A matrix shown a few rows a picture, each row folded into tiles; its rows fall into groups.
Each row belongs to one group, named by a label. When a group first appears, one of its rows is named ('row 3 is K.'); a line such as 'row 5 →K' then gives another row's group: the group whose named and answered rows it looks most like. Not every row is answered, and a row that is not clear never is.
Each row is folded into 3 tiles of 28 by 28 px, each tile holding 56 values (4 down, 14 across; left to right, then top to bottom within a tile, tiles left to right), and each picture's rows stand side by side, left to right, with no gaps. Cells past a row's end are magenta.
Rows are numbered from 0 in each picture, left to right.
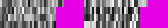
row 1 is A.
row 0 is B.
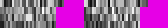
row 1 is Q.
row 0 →B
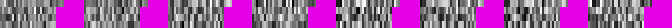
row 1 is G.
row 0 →Q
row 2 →A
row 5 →A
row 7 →Q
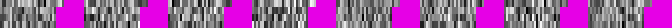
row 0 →A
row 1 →Q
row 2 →B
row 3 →A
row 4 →G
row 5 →B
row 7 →B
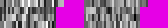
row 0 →A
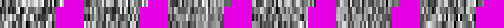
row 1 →A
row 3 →Q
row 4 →G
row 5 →B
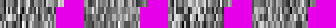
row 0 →A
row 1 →Q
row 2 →A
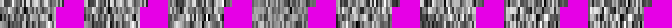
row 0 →Q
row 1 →Q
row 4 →B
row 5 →Q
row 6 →G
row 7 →G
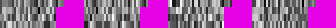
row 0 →G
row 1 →B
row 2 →Q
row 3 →G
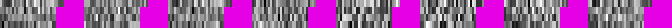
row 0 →B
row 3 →G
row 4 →A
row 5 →B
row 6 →Q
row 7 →Q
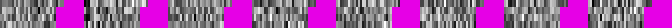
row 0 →G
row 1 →A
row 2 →Q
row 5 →G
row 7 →B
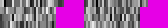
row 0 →B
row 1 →G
